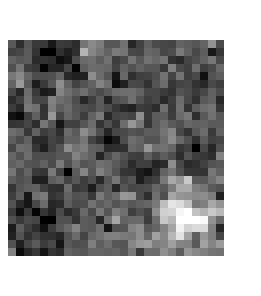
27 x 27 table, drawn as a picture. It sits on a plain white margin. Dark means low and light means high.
Neither half mirrors the other. The field is mottled with small blotches. The ninth with the highest average is the bottom right. One bump rises in the bottom right.
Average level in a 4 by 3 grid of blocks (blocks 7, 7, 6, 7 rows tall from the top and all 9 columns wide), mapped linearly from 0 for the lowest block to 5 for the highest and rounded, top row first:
0 2 1 | 1 1 1 | 1 1 2 | 0 2 5
